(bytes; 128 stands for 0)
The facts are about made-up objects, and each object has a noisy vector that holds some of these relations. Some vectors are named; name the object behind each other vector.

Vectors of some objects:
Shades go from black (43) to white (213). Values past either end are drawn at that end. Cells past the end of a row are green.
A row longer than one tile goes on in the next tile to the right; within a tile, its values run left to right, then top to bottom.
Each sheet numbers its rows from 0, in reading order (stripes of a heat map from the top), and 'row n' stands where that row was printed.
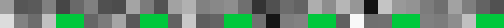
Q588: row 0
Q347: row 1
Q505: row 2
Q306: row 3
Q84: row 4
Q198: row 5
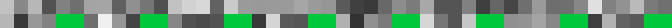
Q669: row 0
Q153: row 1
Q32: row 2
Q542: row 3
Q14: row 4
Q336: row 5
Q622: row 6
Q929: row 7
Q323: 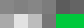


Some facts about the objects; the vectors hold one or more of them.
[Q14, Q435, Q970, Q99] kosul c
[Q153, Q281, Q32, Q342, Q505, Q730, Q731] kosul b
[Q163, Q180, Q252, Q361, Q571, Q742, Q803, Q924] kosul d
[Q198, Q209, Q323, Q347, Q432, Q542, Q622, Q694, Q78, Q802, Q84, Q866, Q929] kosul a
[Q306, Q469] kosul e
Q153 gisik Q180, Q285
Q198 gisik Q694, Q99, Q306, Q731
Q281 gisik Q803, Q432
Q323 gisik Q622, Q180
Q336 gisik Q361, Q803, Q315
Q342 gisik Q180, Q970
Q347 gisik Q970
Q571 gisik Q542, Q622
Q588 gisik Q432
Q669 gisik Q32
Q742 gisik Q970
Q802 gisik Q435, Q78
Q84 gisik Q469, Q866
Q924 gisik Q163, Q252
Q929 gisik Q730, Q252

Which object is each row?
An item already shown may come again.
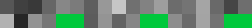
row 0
Q14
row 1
Q694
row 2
Q924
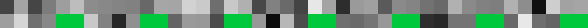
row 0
Q866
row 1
Q432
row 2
Q78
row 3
Q435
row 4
Q731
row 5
Q163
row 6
Q84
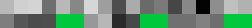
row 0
Q32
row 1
Q281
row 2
Q469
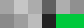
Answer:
Q802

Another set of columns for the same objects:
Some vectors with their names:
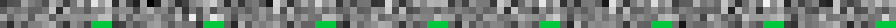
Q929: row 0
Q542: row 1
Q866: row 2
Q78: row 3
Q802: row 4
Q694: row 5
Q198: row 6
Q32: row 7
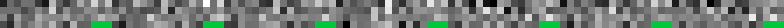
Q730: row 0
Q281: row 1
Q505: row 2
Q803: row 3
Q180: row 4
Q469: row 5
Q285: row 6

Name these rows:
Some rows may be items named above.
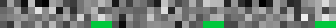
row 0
Q180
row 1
Q306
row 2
Q622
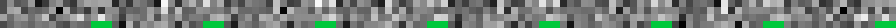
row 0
Q153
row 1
Q432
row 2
Q924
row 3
Q99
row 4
Q731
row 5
Q669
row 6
Q361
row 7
Q342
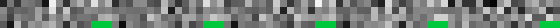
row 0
Q432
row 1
Q669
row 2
Q198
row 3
Q163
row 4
Q970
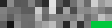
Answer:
Q252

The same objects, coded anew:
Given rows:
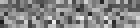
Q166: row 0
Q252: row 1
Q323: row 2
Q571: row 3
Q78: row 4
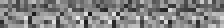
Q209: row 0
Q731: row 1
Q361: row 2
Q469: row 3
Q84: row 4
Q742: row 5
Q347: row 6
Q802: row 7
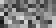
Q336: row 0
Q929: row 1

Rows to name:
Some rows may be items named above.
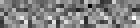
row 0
Q361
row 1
Q163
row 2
Q970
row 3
Q281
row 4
Q180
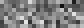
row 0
Q163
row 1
Q669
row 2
Q432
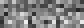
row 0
Q99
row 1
Q730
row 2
Q970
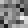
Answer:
Q153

